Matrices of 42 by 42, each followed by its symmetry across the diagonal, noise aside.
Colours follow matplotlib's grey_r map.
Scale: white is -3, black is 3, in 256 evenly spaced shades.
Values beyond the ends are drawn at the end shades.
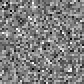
symmetric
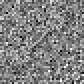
symmetric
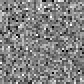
neither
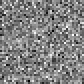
neither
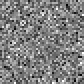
symmetric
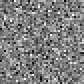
neither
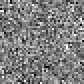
antisymmetric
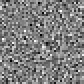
antisymmetric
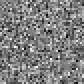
antisymmetric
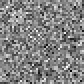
symmetric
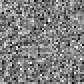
neither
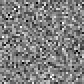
antisymmetric
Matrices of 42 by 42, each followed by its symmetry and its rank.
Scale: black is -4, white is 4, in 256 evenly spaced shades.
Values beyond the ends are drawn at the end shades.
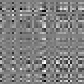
neither, rank two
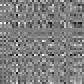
neither, rank three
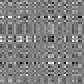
neither, rank two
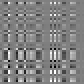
neither, rank one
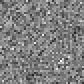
symmetric, full rank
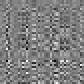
neither, rank three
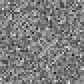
symmetric, full rank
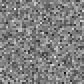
neither, full rank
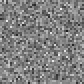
neither, full rank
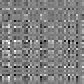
neither, rank two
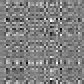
neither, rank three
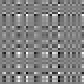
neither, rank one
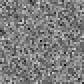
symmetric, full rank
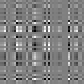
neither, rank one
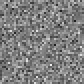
neither, full rank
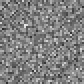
symmetric, full rank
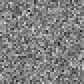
neither, full rank
